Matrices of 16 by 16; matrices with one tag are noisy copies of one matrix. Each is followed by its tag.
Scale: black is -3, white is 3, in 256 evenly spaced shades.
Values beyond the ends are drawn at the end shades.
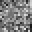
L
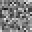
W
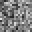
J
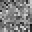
L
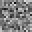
W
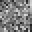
L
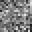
L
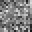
L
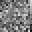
L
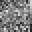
L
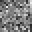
L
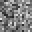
J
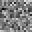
W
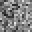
J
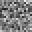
W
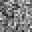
J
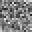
W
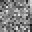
L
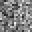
J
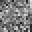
L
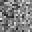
J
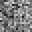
J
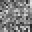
L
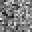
J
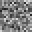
W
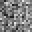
J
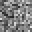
J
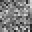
L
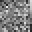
L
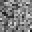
J
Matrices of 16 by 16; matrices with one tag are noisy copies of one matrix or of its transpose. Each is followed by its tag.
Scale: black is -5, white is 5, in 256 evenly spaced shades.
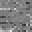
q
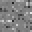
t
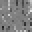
q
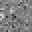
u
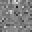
u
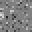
u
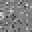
u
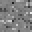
t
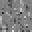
t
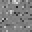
u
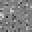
u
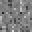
t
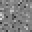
u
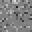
u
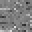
q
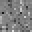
t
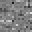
t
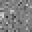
u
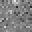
u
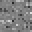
t
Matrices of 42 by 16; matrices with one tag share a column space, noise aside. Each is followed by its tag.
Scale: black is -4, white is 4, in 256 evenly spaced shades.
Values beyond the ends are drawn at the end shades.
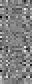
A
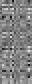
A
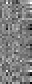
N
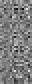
A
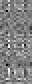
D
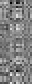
N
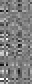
D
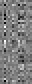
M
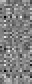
A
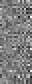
A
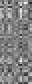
N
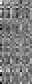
N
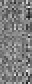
N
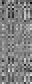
N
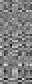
D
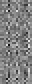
D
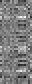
A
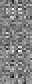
A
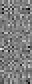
A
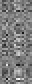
D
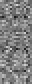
A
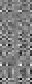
D
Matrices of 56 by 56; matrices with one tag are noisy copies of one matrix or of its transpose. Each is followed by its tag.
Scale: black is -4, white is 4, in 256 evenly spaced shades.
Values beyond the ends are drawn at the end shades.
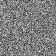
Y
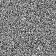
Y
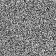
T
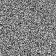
T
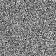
T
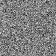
Y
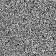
T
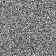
Y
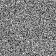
T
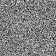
T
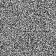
Y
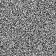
Y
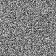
Y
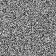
Y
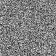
T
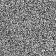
T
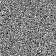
T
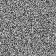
Y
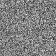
T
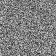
T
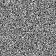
Y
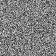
Y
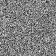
Y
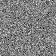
Y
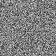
Y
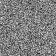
T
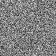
Y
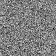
T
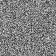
Y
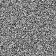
Y
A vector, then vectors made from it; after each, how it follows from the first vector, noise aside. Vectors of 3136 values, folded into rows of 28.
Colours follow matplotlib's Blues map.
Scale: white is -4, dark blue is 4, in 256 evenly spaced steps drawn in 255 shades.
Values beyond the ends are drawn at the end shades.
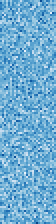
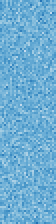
shrunk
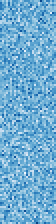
copied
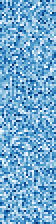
scaled up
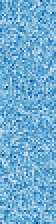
copied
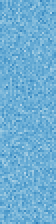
shrunk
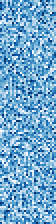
scaled up
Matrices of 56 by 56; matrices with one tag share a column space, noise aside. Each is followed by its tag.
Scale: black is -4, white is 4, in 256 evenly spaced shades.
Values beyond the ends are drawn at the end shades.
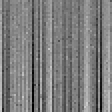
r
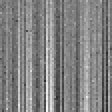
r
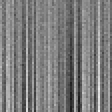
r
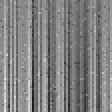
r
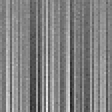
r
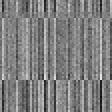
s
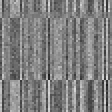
s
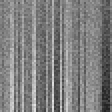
r
